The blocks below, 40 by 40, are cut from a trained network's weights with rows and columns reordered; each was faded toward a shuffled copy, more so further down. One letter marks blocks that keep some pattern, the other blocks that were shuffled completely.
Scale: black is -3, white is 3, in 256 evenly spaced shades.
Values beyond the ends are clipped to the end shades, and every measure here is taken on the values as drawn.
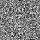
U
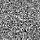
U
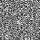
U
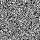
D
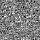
U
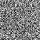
U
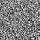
U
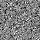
D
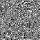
U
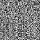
U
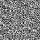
U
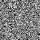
U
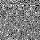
U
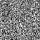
U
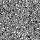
D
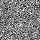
D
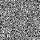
U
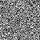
U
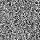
U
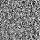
U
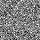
D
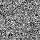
D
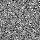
D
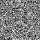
U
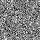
D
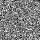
D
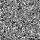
U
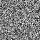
D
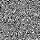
U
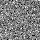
D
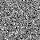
D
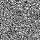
U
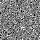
D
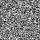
D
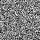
D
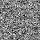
U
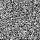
D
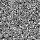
D
